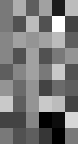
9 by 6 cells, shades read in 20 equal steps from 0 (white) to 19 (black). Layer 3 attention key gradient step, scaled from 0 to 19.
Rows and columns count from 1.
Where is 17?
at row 1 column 5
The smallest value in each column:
4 6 5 4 0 3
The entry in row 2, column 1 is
10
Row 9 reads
10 13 12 15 19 10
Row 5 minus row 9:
2 -4 -5 -5 -15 3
